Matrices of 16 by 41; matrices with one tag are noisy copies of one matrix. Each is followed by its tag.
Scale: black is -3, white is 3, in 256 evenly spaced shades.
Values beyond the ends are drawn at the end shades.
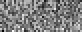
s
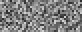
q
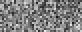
s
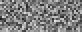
q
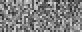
s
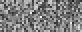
s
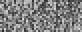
s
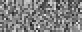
s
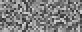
q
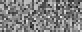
s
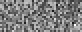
s
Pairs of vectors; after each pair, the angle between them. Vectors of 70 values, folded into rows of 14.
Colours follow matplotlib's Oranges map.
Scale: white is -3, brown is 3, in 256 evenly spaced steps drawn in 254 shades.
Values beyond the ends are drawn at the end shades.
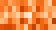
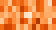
nearly parallel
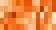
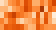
nearly parallel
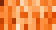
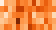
partly opposed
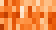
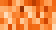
partly opposed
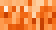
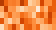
orthogonal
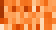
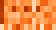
nearly parallel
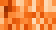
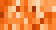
orthogonal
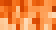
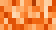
orthogonal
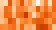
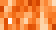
partly opposed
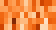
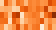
partly aligned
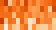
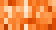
partly opposed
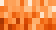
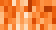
partly opposed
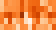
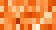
orthogonal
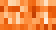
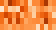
nearly opposite
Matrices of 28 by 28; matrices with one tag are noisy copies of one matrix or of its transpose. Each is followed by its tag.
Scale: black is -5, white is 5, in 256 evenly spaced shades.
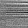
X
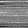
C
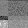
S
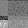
S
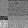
S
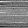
C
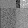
S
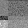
S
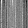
C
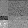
S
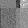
S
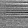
X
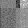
S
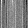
C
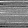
C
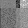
S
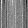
C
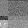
S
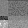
S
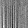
X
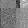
S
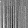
X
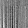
X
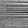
X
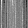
C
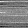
C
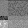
S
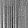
X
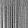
X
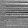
X
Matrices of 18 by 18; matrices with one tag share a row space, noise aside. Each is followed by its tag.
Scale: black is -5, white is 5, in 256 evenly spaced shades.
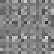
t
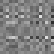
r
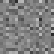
r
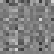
r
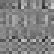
t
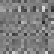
t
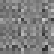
t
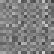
t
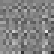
t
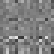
r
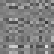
r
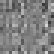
t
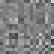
r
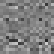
r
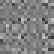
t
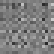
t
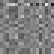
r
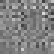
t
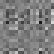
r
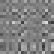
t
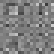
r
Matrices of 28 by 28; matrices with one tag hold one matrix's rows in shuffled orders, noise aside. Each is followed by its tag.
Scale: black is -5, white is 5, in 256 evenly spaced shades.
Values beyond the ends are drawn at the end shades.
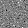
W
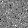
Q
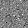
W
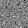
W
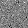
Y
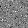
Q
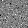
Q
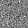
Y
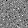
W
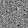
W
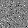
Y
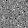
W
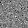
Q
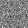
Y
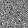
Y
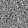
W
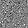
Y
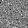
Q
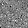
Q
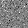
Y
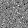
W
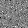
Q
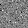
Q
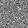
W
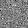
Q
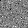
Q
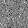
Y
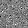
Q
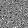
Q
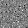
W
